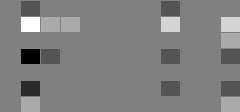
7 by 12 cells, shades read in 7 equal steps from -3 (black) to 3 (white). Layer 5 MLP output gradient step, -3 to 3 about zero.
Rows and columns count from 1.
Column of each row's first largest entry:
1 2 12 1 1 1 2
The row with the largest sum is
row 2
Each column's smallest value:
0 -3 -1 0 0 0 0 0 -1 0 0 -1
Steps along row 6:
down up same same same same same down up same down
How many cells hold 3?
1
